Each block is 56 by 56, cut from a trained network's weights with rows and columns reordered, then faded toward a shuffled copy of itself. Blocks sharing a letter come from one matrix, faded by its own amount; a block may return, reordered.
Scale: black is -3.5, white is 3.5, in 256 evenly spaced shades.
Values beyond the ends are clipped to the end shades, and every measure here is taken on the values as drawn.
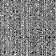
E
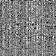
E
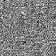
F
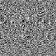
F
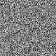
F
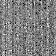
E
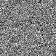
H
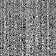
E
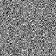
F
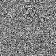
H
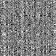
E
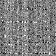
E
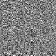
F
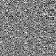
F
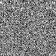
H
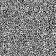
H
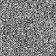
F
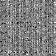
E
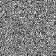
H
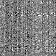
E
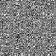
F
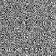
F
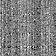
E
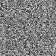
H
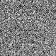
H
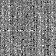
E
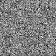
H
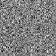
F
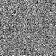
H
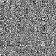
F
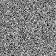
H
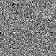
F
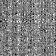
E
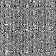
E
